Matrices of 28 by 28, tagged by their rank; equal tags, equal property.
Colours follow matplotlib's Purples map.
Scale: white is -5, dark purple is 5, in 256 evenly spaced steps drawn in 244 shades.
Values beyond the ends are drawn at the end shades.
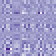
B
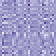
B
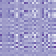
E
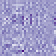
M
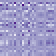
E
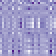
E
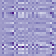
E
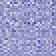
M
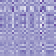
E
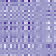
E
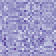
M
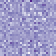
M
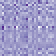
B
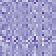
B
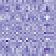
B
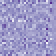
M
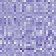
M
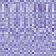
B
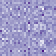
M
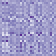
B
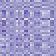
E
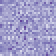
M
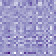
B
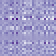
E
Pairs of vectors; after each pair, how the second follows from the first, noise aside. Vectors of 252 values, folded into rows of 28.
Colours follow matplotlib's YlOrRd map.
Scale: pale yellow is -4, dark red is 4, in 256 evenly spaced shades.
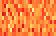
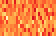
wrapped around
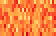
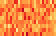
sign-scrambled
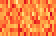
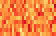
wrapped around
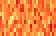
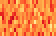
negated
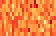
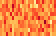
negated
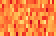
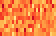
wrapped around
